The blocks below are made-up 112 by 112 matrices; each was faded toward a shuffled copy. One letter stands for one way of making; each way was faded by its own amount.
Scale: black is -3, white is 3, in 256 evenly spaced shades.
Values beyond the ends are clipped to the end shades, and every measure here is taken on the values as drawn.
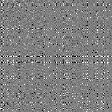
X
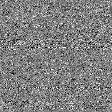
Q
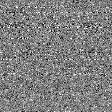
Q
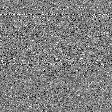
Q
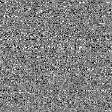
Q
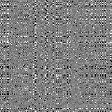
X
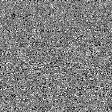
Q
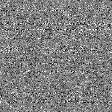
Q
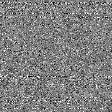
Q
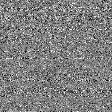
Q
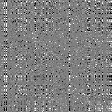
X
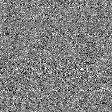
Q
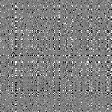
X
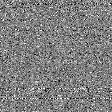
Q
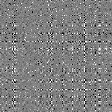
X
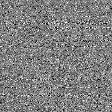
Q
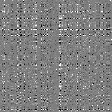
X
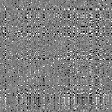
X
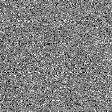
Q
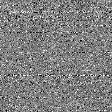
Q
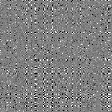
X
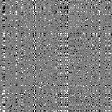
X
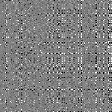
X
